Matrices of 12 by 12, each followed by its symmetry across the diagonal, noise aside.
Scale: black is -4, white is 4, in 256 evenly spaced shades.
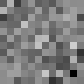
symmetric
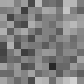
neither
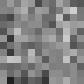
neither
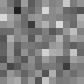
neither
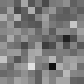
neither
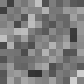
symmetric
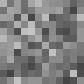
symmetric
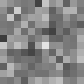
symmetric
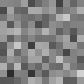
neither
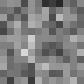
neither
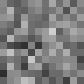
neither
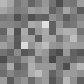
symmetric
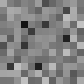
symmetric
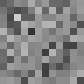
symmetric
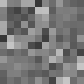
symmetric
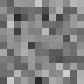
neither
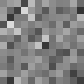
symmetric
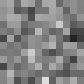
neither
